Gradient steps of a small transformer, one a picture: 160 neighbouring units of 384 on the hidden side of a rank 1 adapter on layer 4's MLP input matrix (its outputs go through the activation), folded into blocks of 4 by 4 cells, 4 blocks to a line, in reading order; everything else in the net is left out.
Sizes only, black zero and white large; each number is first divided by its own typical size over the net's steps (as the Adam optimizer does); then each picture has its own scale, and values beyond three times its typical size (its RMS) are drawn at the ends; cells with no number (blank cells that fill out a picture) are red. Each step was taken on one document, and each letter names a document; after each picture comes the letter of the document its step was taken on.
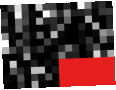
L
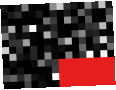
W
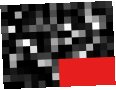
W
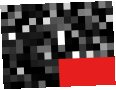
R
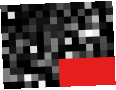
W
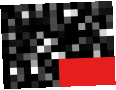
L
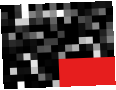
L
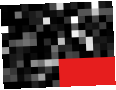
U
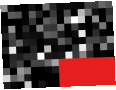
W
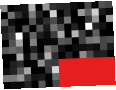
R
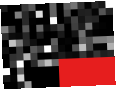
W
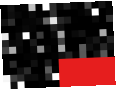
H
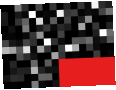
L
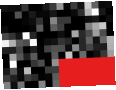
R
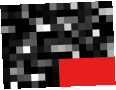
U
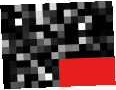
L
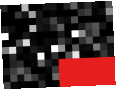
U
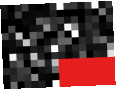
U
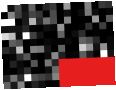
R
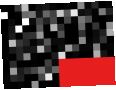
L
